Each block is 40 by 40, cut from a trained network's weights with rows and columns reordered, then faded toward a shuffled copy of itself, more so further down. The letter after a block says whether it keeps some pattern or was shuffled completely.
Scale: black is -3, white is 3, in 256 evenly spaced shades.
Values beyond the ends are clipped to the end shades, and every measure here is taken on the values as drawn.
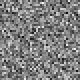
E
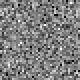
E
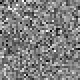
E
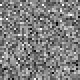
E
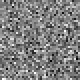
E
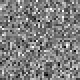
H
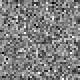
E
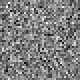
E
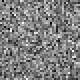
E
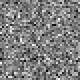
H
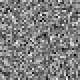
E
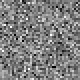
E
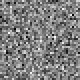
E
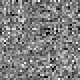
H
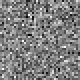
E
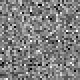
H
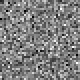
E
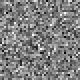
E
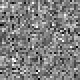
H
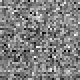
H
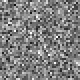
E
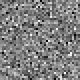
E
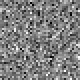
E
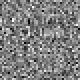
H
